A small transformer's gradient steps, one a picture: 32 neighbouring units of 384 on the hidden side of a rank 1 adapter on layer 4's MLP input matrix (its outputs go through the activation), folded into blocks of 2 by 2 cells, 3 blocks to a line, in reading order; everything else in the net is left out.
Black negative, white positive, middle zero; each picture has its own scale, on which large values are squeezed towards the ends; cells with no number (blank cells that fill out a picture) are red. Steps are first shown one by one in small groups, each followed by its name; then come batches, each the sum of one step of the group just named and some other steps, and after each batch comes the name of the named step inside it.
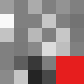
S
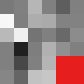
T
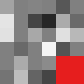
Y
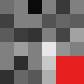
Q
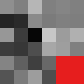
Y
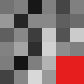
Q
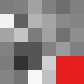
T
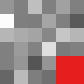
S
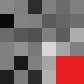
Q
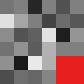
Q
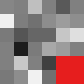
Y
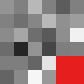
T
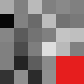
S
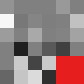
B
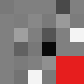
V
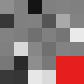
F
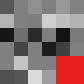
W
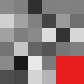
F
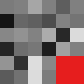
V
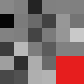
F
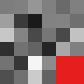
V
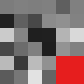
V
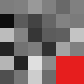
V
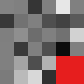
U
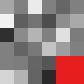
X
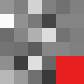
X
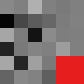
X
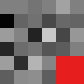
U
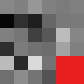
X
